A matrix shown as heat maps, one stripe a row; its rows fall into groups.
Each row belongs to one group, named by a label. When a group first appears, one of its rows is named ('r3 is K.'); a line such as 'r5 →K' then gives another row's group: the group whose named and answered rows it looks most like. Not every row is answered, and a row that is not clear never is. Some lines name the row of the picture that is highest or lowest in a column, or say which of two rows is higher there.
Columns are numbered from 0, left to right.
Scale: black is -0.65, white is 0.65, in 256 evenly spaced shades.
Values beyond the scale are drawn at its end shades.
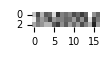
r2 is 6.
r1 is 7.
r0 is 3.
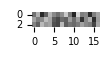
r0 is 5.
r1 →6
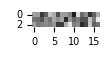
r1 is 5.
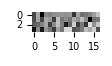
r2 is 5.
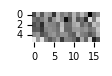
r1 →5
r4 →5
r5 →7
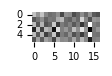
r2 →3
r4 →3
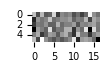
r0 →3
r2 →5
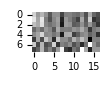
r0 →7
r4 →7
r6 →3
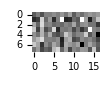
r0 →5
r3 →3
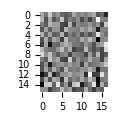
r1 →3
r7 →5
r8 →7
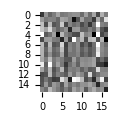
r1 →5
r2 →3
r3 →7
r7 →3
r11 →3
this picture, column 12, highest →12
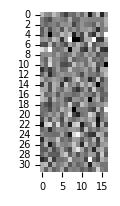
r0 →6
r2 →5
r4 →5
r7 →7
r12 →5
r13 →6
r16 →7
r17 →6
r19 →5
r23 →5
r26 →5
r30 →6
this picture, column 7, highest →5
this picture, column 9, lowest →5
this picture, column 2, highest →7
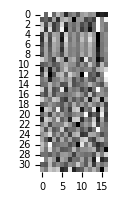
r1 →5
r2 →3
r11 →5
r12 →5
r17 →6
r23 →3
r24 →7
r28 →5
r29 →7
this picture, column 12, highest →5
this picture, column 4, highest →19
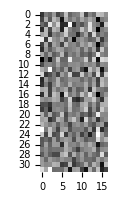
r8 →3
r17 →6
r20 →3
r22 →7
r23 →7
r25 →5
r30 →6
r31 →7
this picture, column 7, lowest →31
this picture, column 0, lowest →9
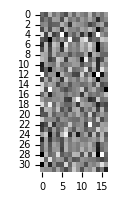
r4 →3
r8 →6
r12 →7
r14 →7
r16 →5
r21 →7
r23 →5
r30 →5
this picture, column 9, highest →17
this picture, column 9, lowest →24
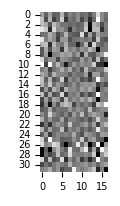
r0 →3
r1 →3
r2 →6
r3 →6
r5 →7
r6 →6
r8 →5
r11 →5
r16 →3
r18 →5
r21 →3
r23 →3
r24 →5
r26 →6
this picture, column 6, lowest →26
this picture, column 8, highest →31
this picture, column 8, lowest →18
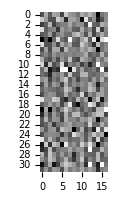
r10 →3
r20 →5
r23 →5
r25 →7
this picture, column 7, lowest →11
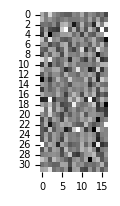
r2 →5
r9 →7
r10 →5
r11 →6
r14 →6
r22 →5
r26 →7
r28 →6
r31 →7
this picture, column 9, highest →23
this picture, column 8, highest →18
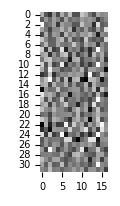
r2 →7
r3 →5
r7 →3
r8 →6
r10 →3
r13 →7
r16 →7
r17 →3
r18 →6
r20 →5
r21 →6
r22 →5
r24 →3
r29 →6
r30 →3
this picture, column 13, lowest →2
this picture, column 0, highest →2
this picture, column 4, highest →15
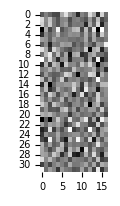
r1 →7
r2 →7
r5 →6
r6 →5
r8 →7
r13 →3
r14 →5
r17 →3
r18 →6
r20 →7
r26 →3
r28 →6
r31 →7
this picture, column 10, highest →16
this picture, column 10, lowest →27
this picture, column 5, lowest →10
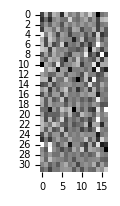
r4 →7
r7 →6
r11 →7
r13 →6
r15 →6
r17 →3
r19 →5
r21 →3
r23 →3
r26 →7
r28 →3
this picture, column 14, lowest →0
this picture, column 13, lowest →11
